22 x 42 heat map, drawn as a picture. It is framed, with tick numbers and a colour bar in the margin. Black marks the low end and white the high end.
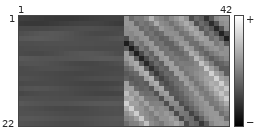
The table splits into one row of 2 panels. Panel 1,1: low, streaked across, faint in contrast. Panel 1,2: middling, slanting down to the right, strong in contrast.
